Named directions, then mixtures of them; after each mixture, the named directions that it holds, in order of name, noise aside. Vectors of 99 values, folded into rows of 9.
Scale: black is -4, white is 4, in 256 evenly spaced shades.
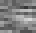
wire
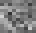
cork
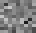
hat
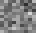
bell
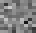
hat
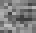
cork, wire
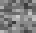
bell, wire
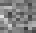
cork, hat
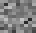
hat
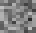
bell, cork, hat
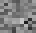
cork, hat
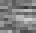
wire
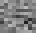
cork, hat, wire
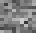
cork, hat, wire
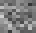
cork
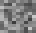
bell, cork, hat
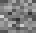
bell, cork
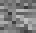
cork, wire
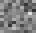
bell
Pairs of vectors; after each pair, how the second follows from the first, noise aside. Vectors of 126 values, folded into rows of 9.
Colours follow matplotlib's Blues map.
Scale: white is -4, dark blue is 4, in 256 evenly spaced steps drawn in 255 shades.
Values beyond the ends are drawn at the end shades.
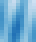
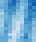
negated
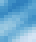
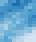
copied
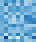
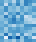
negated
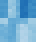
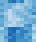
wrapped around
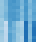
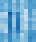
wrapped around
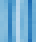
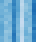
wrapped around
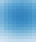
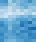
wrapped around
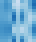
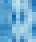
copied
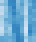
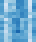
wrapped around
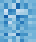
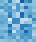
wrapped around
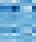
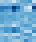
copied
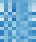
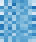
wrapped around
